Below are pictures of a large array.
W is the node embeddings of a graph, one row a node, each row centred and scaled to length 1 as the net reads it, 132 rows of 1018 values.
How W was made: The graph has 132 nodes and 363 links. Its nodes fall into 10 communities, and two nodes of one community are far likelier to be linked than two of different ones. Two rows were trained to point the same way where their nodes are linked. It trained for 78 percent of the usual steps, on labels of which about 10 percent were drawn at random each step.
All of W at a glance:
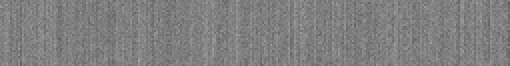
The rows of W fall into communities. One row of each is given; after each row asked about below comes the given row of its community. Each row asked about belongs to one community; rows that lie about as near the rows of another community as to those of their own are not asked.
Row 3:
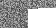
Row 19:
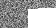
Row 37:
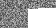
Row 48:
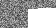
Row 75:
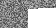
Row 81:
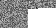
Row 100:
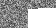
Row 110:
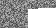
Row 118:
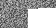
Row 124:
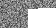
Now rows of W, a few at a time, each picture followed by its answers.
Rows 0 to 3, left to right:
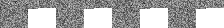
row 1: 75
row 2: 100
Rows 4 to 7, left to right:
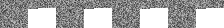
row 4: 37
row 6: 75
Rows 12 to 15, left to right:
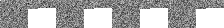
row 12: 19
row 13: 81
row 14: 100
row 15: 118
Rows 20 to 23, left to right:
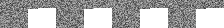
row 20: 100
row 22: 118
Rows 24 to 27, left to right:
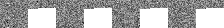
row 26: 48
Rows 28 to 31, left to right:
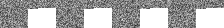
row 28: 3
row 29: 124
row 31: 37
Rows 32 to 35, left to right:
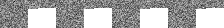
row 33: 48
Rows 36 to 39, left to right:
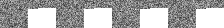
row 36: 48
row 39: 100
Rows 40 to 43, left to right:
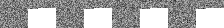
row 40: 3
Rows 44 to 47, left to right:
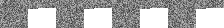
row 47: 37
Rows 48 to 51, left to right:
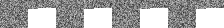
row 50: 37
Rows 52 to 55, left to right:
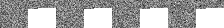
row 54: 3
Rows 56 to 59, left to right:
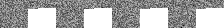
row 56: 37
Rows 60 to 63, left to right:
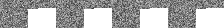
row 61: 118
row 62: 19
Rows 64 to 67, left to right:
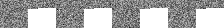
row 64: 100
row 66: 3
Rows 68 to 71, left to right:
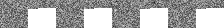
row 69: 48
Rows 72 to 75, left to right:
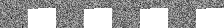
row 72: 75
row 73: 81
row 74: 124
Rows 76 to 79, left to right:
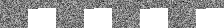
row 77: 75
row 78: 81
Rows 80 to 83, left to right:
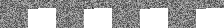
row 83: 75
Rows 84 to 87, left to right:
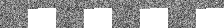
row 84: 118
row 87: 118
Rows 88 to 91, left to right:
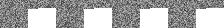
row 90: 118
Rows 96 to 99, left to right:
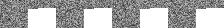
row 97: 19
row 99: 75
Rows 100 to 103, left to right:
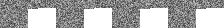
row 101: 75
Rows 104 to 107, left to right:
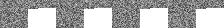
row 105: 110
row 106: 118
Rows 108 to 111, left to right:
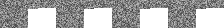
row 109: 37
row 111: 19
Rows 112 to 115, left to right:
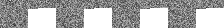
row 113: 75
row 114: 37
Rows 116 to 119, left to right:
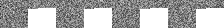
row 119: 100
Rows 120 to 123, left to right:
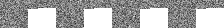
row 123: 37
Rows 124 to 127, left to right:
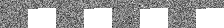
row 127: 100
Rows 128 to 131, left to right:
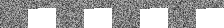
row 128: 124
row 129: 100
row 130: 124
